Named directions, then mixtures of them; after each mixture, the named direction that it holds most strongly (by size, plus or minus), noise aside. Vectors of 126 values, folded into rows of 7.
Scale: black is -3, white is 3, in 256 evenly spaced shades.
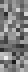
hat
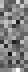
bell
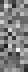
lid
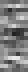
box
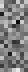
bell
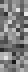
hat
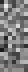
lid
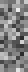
hat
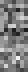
hat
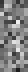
bell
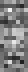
box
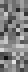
hat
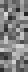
hat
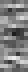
box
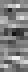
box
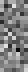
lid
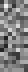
lid
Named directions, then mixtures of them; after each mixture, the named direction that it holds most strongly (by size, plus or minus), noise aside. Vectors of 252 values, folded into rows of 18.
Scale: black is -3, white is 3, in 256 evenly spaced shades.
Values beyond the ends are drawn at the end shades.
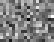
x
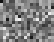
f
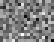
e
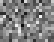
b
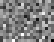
e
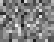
b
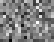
b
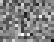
e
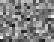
x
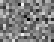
e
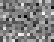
e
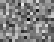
x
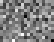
e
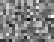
x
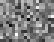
x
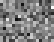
f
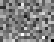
e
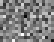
e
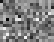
f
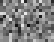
b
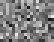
x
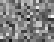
x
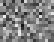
b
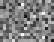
e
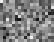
f
